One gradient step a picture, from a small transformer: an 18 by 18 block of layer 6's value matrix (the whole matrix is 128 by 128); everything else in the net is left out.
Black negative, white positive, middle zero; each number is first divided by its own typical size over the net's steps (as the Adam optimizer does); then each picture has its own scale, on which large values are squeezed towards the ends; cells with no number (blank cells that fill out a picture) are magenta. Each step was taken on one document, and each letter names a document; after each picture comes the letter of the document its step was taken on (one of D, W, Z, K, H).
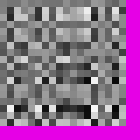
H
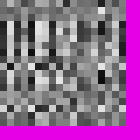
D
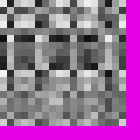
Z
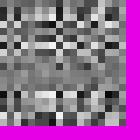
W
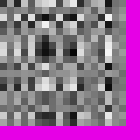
W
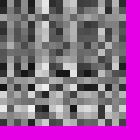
D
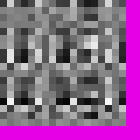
Z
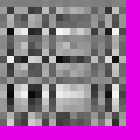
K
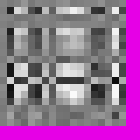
K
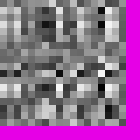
W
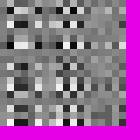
H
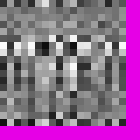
W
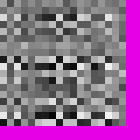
W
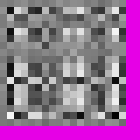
K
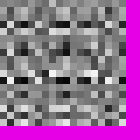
Z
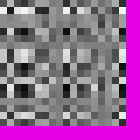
Z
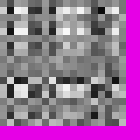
K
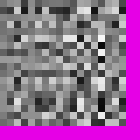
H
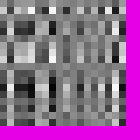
Z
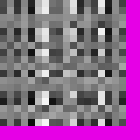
D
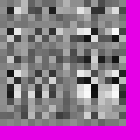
K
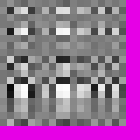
K
